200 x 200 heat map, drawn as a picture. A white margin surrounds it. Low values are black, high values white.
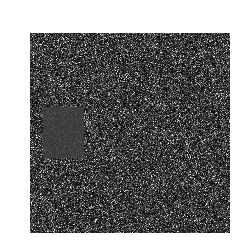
The grain is fine, like static. The middle left is the smoothest part. Most values sit low, with a long tail of high ones. An odd patch, calmer than its surroundings, sits in the middle left. No regular stripes run through it. Neither half mirrors the other. There is no overall slope.
